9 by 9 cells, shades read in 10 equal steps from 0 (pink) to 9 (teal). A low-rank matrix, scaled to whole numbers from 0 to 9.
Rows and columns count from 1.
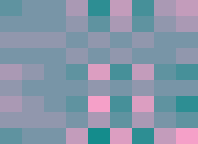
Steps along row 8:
same same up down up down up up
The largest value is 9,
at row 9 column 5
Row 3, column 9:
5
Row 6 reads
4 5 5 5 4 5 4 5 5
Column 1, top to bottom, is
6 5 4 5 3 4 3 4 6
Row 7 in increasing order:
0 1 3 4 5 6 6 7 8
